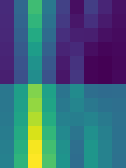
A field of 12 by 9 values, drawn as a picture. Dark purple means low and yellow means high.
A horizontal seam about 50% of the way down splits the table, and the bottom part is higher. Streaks run downward. The bottom left is the ninth with the highest average.
